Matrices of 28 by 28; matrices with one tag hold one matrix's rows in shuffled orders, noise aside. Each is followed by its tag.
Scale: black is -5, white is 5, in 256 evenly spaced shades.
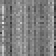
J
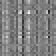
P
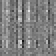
P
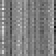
J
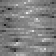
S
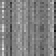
J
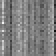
J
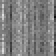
J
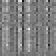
P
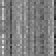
J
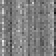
J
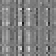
P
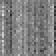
J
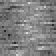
S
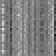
J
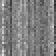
J
